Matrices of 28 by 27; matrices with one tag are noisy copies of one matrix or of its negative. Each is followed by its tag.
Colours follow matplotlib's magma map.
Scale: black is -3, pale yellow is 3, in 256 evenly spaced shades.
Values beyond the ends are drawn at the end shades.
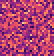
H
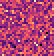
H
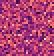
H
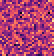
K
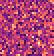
K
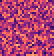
K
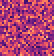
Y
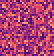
H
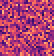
Y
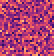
H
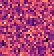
Y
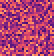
H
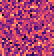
K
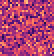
Y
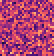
K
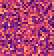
H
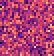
Y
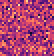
Y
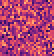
Y
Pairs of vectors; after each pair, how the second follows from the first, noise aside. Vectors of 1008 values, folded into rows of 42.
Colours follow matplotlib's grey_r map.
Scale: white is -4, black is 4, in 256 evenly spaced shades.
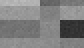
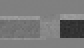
partly zeroed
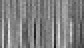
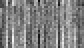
wrapped around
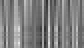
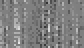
partly zeroed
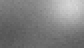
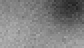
negated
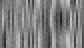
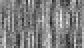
negated
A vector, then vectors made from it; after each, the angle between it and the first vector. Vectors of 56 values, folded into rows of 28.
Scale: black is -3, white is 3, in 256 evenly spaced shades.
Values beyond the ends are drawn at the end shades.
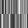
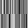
nearly opposite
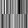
nearly opposite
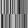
nearly opposite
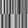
nearly opposite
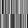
nearly parallel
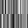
nearly parallel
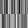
partly opposed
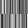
nearly opposite
